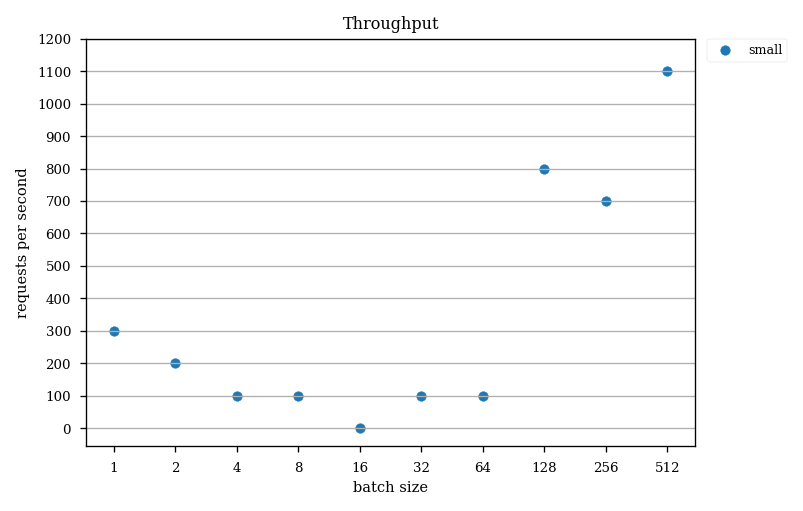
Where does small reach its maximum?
512
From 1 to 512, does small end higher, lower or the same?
higher
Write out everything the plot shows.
Title: Throughput
x-axis: batch size, ticks 1 2 4 8 16 32 64 128 256 512
y-axis: requests per second, ticks 0 100 200 300 400 500 600 700 800 900 1000 1100 1200
Legend: small
Values:
small: 300 200 100 100 0 100 100 800 700 1100
